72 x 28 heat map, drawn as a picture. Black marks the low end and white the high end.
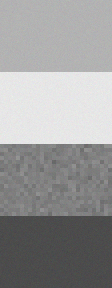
The table splits into 4 rows of 1 panel. Panel 1,1: high, flat. Panel 2,1: very high, flat. Panel 3,1: middling, fine-grained, faint in contrast. Panel 4,1: low, flat.
